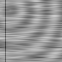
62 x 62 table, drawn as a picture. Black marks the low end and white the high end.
Average level on the scale: 60%. Odd lines: column 6. Mirror symmetry: none. Rings: centred on the top left.
